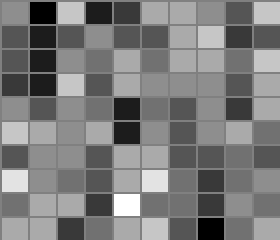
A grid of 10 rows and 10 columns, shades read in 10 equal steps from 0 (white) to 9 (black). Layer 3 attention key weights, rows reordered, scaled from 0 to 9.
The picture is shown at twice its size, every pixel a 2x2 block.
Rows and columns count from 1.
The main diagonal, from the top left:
4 8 4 6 8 4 6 7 4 3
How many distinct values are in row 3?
6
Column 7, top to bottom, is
3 3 3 4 6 6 6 5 5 6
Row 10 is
3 3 7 5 3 2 6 9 5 3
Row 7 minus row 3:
0 -4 0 1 0 -2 3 3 0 4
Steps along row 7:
down same up down same up same down up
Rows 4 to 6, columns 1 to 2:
7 8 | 4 6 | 2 3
